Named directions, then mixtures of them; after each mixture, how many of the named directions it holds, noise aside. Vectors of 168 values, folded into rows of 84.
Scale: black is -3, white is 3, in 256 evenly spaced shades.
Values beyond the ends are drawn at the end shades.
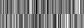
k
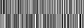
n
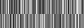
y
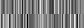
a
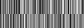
two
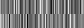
two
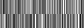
two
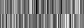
one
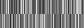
one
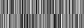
two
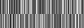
one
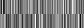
one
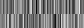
two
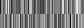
two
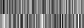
three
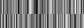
three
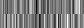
one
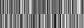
two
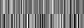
two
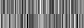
one
